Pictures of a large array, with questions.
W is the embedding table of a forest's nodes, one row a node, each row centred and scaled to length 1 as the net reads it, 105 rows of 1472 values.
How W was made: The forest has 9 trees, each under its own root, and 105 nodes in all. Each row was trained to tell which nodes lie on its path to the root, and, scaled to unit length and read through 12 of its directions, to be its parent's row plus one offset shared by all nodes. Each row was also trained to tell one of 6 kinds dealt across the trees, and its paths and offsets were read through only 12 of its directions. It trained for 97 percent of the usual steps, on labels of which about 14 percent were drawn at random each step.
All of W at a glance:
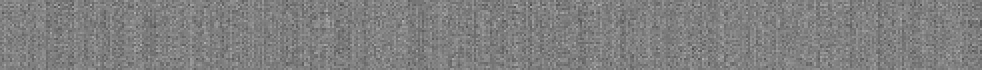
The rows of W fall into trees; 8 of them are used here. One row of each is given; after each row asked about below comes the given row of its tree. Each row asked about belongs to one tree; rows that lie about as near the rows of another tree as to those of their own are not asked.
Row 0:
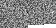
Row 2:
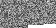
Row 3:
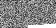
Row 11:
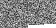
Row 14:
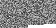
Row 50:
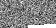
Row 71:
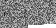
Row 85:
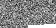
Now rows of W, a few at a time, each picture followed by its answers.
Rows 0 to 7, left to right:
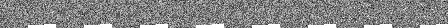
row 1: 14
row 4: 85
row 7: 0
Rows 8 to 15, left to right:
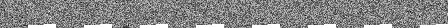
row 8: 71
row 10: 3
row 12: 71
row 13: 85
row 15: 0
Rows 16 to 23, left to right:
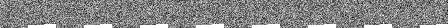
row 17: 50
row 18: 2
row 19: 3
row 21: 85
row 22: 71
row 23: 85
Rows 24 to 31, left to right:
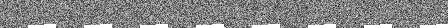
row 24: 2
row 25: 3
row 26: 85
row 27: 14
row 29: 2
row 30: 0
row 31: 50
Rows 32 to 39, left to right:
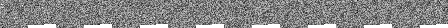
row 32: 85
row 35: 85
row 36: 50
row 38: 2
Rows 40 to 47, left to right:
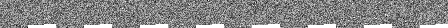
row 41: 0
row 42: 71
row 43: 0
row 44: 14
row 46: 50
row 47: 2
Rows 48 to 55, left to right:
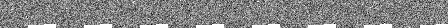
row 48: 0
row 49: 71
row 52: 0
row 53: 14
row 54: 50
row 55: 0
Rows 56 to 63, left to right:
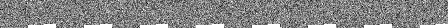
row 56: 50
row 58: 71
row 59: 50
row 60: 2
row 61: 85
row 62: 0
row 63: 2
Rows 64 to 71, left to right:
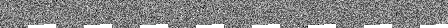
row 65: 50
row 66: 50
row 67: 0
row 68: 50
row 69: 0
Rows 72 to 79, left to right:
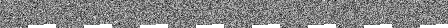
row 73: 85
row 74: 0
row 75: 71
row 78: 85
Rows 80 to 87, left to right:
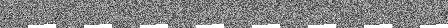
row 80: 0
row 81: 0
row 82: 14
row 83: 2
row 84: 85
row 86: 71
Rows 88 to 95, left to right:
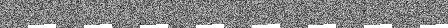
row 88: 71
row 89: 71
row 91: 71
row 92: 3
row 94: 50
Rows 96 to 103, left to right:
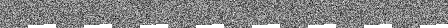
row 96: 85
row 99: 3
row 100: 85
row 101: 14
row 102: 71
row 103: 85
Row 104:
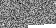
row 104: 50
